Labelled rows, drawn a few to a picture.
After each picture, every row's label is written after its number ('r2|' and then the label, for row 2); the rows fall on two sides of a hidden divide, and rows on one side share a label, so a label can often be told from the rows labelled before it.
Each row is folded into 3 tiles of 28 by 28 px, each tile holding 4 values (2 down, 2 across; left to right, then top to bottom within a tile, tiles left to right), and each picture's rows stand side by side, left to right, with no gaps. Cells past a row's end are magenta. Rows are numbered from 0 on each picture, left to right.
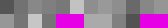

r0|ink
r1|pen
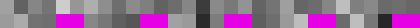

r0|pen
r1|pen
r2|pen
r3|ink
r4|pen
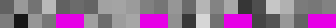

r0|ink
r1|ink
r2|ink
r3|ink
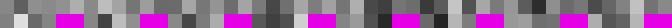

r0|pen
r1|ink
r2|ink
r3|ink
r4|pen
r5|ink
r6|pen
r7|ink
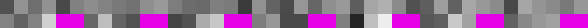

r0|ink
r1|pen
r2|ink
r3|pen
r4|ink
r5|ink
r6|ink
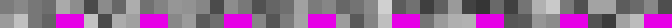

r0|pen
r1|ink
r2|pen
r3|ink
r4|ink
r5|ink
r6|ink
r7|ink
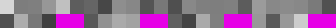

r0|pen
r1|ink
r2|ink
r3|ink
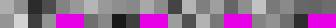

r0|pen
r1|pen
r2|ink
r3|pen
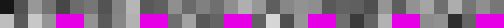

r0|ink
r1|ink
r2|pen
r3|pen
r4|ink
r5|pen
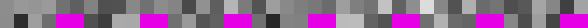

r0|ink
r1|ink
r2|pen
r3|ink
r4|pen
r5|pen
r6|ink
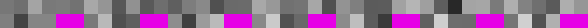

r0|ink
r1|pen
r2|ink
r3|pen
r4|pen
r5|pen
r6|pen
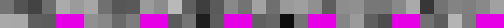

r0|pen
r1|pen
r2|pen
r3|pen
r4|pen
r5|ink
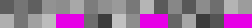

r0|ink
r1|ink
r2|pen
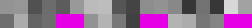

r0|pen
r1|pen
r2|pen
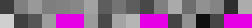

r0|ink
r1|ink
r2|pen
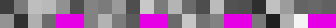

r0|ink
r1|pen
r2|pen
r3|ink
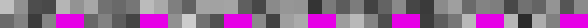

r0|pen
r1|pen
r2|pen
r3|ink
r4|pen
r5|ink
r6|ink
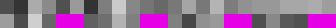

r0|ink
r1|ink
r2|ink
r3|pen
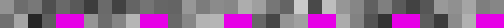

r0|pen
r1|ink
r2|ink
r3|ink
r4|pen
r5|ink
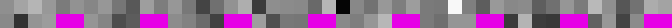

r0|ink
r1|pen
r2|pen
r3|ink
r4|ink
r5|ink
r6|pen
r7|pen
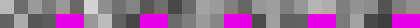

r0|pen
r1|pen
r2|ink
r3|pen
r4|pen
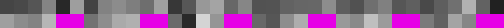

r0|ink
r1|ink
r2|ink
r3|ink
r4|ink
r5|ink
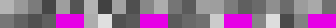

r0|pen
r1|pen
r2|ink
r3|pen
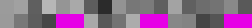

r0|pen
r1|ink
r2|pen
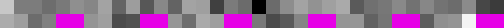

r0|pen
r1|pen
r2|ink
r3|ink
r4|pen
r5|ink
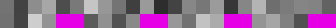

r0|ink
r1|pen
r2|ink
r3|pen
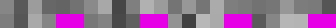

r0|ink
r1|pen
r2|ink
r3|ink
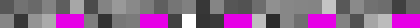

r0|ink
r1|ink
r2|pen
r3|ink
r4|ink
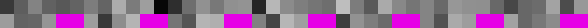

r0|ink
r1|ink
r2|ink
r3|ink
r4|pen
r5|ink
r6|ink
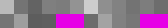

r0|pen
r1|pen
